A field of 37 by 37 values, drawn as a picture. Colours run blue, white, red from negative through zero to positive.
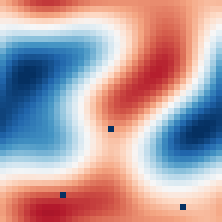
Stripes: none. Ninth with the lowest average: middle left. Lone odd cells: 3, each lower than its neighbours. Average level on the scale: 50%.
